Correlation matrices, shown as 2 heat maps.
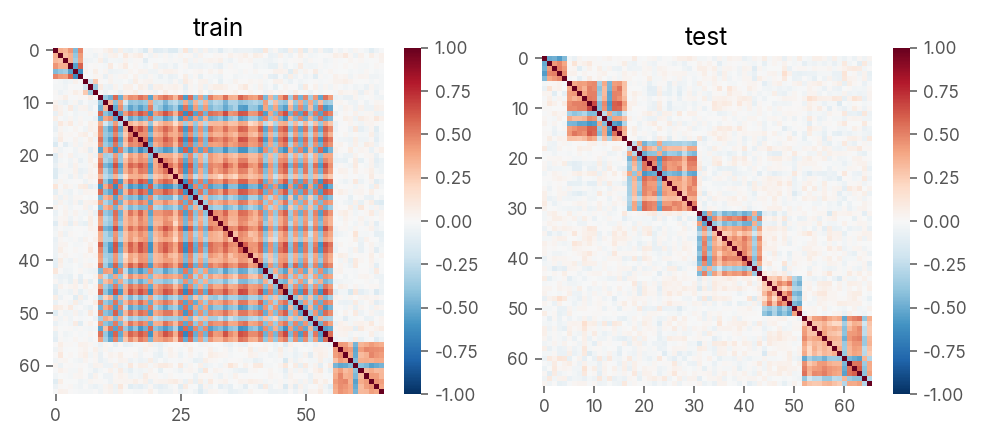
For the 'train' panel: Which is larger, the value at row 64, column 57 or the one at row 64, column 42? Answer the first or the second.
the first
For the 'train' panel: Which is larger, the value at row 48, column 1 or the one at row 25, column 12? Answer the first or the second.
the second
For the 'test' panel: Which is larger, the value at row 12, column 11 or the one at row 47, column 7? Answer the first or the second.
the second
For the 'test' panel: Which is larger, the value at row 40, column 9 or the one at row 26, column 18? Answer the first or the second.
the second
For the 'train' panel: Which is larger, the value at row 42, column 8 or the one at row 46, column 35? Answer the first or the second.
the second
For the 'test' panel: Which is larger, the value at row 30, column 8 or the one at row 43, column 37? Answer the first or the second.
the second
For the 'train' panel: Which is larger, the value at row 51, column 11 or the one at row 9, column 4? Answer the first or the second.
the first
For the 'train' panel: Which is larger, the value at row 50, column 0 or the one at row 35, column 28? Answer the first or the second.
the first
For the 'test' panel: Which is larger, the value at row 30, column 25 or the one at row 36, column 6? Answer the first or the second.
the first
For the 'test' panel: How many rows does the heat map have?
66
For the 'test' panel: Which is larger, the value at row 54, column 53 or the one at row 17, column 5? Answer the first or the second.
the first
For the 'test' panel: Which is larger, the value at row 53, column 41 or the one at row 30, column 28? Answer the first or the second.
the second
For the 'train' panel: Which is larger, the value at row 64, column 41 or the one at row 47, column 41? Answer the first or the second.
the first
